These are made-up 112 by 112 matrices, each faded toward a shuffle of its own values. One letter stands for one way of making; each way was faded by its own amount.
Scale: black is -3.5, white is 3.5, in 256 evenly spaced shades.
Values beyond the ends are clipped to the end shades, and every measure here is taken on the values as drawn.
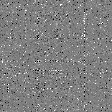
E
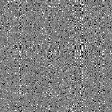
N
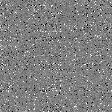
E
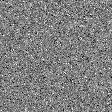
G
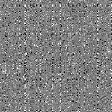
N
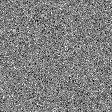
G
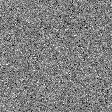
G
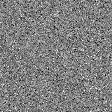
G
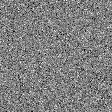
G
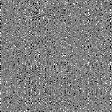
N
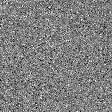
G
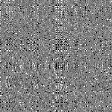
N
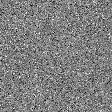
G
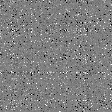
E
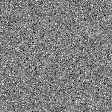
G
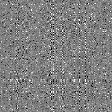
N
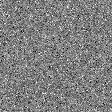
G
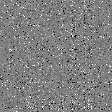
E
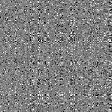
N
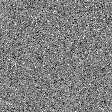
G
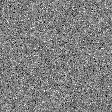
G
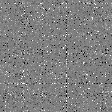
E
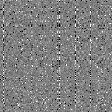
N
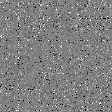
E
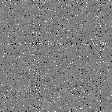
E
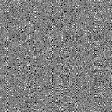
N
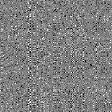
N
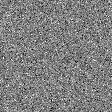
G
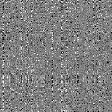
N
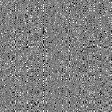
N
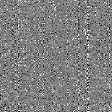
N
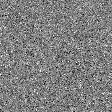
G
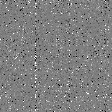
E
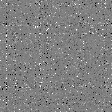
E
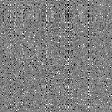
N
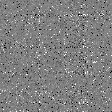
E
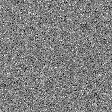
G
